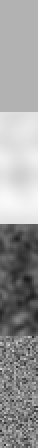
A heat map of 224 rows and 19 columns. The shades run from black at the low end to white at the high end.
The table splits into 4 rows of 1 panel. Panel 1,1: high, flat. Panel 2,1: very high, smooth, faint in contrast. Panel 3,1: low, blotchy. Panel 4,1: middling, fine-grained, strong in contrast.
